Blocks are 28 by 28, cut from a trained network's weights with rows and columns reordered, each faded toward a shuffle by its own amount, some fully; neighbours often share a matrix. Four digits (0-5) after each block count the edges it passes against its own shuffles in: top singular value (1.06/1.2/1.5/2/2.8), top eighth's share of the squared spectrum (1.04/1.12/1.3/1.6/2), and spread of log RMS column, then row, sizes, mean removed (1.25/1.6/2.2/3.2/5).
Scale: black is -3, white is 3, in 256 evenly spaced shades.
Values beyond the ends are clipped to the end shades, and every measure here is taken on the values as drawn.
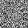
2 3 0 1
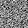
1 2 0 0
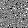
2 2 0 1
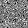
1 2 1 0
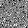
2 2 0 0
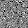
2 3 0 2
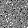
0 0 0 0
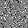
0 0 0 0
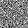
0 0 0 0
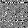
3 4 0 2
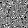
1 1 0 0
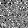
2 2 0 1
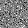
0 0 0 0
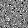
1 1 0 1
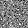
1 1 0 0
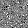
0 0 0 0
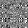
3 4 1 3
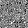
2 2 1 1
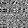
3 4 0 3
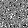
1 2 0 1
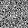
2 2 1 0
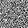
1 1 0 0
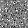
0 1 0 0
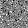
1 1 0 0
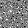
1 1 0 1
